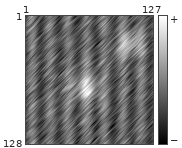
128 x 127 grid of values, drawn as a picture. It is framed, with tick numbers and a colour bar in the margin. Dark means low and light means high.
No overall slope runs across the table. Stripes running up and down repeat 7 times from left to right. There are two bumps. The ninth with the highest average is the centre.
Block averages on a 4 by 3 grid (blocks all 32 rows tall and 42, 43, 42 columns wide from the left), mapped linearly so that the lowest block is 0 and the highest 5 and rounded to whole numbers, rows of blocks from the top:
1 1 3 | 1 2 2 | 1 5 0 | 1 1 0
